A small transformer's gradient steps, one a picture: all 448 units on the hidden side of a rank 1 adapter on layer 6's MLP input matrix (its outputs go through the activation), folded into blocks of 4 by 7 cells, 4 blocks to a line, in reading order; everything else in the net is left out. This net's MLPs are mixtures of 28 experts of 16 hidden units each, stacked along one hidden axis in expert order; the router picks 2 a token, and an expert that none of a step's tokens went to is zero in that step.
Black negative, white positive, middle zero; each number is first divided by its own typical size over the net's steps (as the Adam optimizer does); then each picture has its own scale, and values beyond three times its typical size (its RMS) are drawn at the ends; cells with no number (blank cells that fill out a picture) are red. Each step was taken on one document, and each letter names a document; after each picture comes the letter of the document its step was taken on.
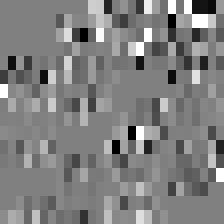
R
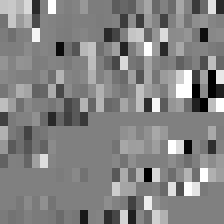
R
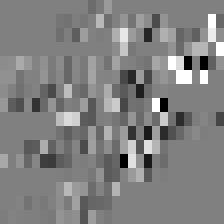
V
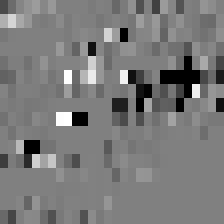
V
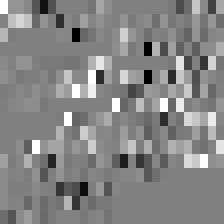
V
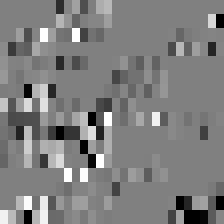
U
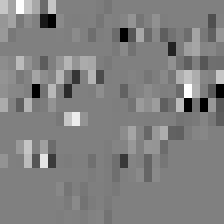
V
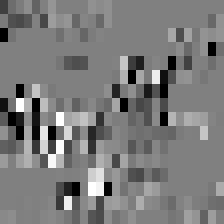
U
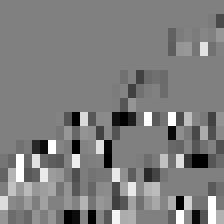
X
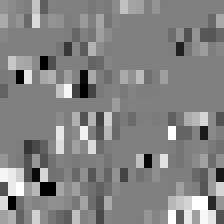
X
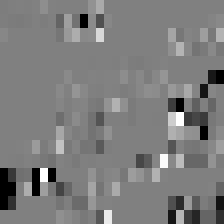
X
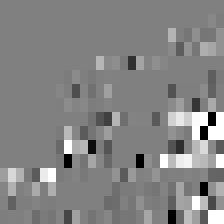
X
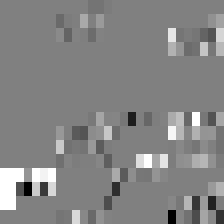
X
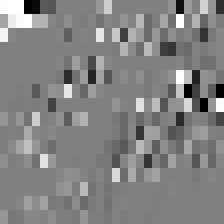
V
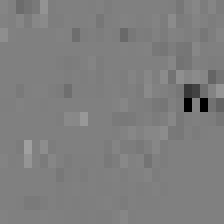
V
